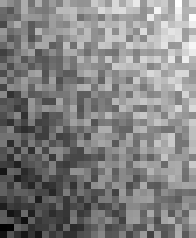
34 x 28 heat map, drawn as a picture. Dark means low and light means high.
The values follow a bell shape. Values rise toward the top right. The bottom left is the ninth with the lowest average. Overall the values sit about 50% of the way up the scale. Neither half mirrors the other. The grain is fine, like static. The ninth with the highest average is the top right.
